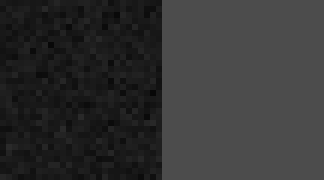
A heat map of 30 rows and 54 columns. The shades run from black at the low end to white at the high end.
It is made of 1 by 2 panels. Panel 1,1: very low, fine-grained, faint in contrast. Panel 1,2: low, flat.
